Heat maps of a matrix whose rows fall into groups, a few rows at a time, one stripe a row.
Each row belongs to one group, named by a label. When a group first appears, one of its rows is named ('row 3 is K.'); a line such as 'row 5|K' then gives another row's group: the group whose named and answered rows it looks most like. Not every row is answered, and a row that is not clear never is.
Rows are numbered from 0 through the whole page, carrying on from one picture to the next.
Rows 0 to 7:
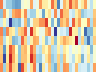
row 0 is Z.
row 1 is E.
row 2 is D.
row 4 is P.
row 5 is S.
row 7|S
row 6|S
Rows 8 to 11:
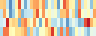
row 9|D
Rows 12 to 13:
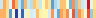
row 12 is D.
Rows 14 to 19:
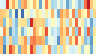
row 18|P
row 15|D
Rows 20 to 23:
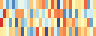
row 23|D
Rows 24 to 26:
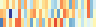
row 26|E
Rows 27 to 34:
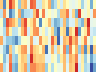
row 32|P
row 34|P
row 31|Z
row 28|D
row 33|P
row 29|S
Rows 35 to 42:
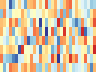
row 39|D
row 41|Z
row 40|S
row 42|S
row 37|S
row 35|Z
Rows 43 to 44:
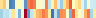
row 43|Z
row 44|D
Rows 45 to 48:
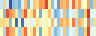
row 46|S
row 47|D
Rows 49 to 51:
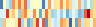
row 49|E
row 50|S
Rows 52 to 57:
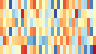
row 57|P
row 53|P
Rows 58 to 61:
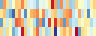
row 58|E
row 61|P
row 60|E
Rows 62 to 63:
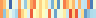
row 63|P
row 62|Z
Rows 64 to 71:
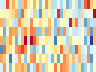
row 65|S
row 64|S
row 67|S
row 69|E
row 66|P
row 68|P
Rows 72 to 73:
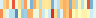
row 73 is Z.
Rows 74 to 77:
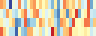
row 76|D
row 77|Z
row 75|P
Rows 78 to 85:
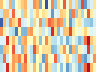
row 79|D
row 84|E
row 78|P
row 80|E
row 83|D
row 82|S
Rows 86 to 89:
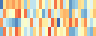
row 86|E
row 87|E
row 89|E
